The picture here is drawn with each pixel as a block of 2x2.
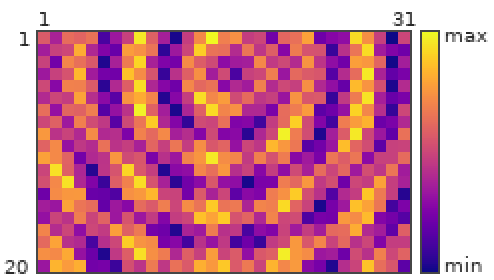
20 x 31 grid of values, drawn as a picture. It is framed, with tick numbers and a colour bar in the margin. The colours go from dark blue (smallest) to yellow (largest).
Overall the values sit about 50% of the way up the scale. Concentric rings centre on the top middle. Upright stripes repeat 5 times across the table. No row or column stands out. No overall slope runs across the table.
